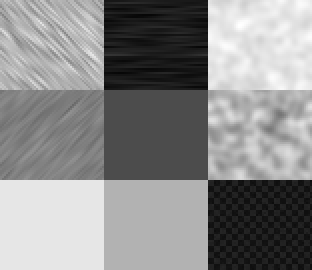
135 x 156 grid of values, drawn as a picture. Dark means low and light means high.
It is made of 3 by 3 panels. Panel 1,1: high, slanting down to the right. Panel 1,2: very low, streaked across, faint in contrast. Panel 1,3: very high, blotchy, faint in contrast. Panel 2,1: middling, slanting up to the right, faint in contrast. Panel 2,2: low, flat. Panel 2,3: high, blotchy. Panel 3,1: very high, flat. Panel 3,2: high, flat. Panel 3,3: very low, checkered, faint in contrast.
